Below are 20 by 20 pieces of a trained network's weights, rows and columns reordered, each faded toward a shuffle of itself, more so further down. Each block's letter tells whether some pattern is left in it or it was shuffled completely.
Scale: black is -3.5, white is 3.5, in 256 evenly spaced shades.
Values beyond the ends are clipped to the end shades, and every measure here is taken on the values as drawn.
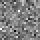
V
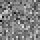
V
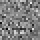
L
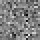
L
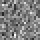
L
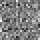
L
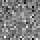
L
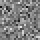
V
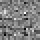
L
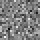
V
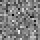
V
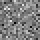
V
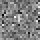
L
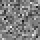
V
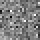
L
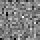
V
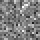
V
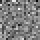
L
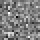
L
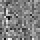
L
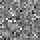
V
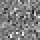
V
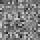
L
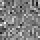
L
